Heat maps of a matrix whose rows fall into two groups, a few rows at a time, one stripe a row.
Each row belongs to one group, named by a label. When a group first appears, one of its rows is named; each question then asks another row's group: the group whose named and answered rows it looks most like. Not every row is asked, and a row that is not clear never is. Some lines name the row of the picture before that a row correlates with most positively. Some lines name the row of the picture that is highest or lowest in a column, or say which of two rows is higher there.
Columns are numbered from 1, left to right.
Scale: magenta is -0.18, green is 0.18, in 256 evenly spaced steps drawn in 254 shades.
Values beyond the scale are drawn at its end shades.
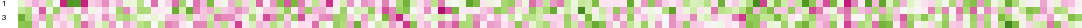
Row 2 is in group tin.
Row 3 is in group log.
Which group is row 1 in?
log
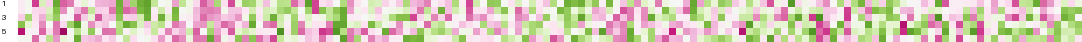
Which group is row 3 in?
tin
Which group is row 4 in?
log
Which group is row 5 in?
log
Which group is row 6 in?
log
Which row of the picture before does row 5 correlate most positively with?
3
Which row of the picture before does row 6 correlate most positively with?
1
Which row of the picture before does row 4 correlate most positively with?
3
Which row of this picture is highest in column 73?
6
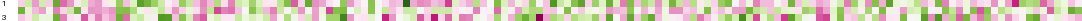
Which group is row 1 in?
tin
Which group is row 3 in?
tin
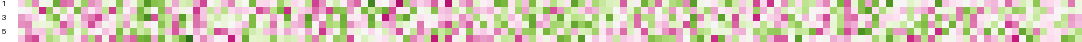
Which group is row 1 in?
tin
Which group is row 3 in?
tin
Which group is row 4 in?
tin
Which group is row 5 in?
log
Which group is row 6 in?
tin
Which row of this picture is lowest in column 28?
6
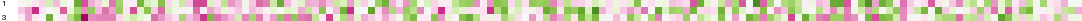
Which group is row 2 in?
tin
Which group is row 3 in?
log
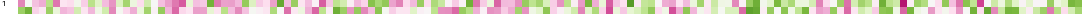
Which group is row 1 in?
log
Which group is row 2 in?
log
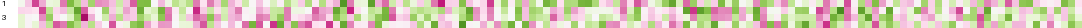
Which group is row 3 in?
log
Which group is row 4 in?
log
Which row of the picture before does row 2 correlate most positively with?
2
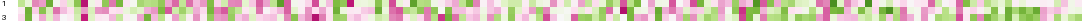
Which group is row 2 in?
log
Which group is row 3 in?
log
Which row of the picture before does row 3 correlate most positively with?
3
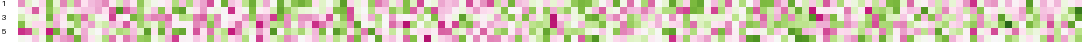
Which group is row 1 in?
tin
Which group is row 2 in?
tin
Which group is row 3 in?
log
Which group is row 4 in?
log
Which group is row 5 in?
tin
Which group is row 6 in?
log
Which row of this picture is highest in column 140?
4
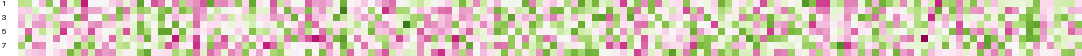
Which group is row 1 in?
log
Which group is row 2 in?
tin
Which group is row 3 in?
log
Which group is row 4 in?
tin
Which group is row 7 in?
log
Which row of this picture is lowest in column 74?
1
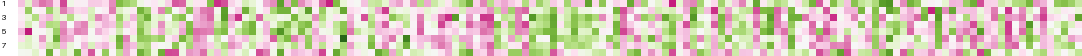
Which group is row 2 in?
tin
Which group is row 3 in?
tin
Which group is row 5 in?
tin
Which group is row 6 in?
tin
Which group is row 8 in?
log
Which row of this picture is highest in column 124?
1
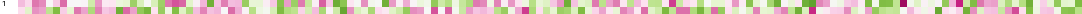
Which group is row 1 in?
log
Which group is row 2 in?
tin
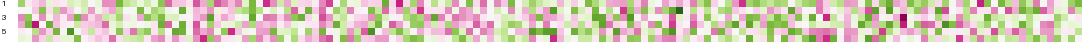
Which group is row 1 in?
log
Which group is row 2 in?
tin
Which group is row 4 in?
log
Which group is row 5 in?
tin
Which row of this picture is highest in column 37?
5
